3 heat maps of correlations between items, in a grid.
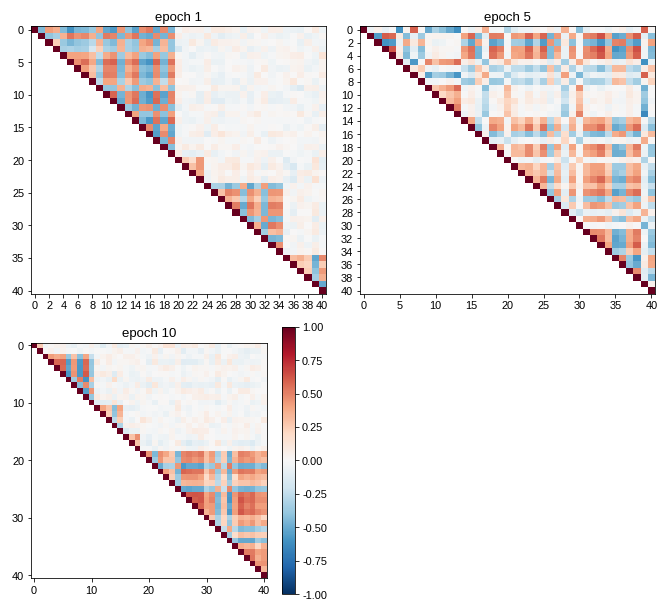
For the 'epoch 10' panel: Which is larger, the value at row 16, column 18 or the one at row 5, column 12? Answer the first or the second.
the first
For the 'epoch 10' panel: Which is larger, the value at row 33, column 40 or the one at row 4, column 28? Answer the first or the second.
the first
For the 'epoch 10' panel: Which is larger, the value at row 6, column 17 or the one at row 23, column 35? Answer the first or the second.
the second
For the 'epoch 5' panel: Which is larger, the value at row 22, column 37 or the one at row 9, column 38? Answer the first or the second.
the first
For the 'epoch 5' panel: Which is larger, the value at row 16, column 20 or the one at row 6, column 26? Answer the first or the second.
the second
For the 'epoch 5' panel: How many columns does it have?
41
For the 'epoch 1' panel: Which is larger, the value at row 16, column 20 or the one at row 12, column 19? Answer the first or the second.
the first
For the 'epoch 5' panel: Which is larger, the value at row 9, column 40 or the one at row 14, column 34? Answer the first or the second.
the second
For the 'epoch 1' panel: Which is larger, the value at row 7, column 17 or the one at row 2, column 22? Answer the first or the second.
the first
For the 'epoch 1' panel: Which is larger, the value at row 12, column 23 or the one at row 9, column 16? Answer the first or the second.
the second
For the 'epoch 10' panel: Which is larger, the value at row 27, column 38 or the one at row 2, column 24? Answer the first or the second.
the first
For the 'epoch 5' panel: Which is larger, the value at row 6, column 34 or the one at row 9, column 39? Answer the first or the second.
the first
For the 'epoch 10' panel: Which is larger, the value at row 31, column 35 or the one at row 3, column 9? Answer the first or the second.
the second
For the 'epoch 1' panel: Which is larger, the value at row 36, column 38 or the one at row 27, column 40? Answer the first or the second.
the first
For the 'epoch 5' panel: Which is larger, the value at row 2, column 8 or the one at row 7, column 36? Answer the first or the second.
the first
